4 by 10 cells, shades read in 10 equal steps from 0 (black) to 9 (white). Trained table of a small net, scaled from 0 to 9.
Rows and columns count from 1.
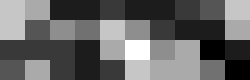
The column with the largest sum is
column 6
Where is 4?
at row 2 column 4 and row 4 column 9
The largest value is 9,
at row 3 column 6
